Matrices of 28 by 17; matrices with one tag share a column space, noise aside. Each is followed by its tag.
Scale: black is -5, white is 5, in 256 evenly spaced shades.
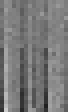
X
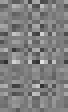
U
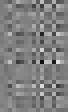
U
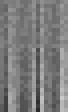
X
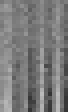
X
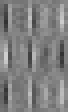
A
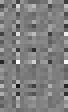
U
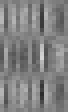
A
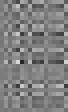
U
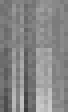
X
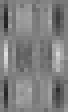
A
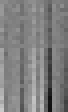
X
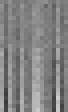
X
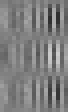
A
